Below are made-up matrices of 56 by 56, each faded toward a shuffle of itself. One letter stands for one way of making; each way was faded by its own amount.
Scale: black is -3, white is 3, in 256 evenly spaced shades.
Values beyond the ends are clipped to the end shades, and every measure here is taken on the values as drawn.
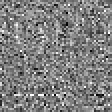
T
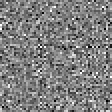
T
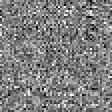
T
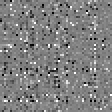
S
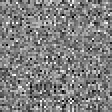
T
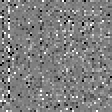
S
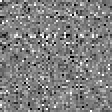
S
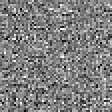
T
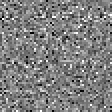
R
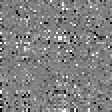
S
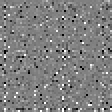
S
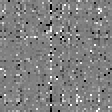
S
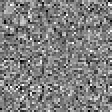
T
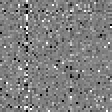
S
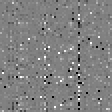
S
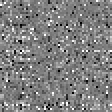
S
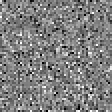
R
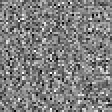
T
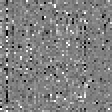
S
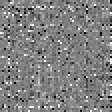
S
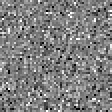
R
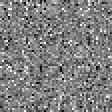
R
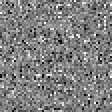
R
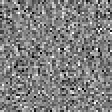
T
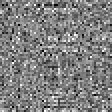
T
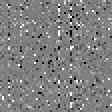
S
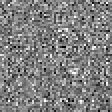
T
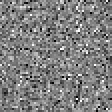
R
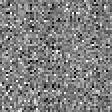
R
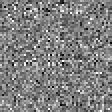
T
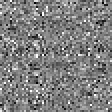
R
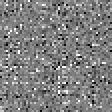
S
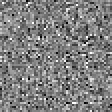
T
